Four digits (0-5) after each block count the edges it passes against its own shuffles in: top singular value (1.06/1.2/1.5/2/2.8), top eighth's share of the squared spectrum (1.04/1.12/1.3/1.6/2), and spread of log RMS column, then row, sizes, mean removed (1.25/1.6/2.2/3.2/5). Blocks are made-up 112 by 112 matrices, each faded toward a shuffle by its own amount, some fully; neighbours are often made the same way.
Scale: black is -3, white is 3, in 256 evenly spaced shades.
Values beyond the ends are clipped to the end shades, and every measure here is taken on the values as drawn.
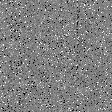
1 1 1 0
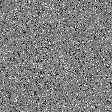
1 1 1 0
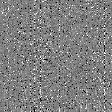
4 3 3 1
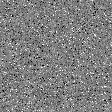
0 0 0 0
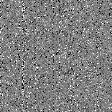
1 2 3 0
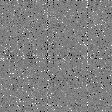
4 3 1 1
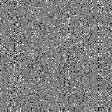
4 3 3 1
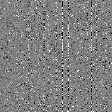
5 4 3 1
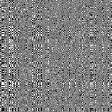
5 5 4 3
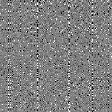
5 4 3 2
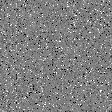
1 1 0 0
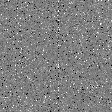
2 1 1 0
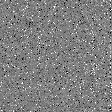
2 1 1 0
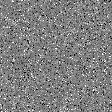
0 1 1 0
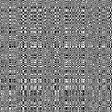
5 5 4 4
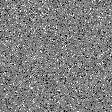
2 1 0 0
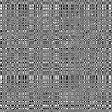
5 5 4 4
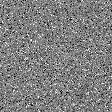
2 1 0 0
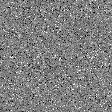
0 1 0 1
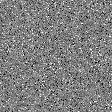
0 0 0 0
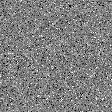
0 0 0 1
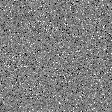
0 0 0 0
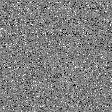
1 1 0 3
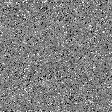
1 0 0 1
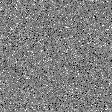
0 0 0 0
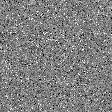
0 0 0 1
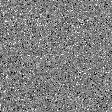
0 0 0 1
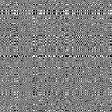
5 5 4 4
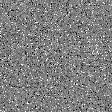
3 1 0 0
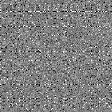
4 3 2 3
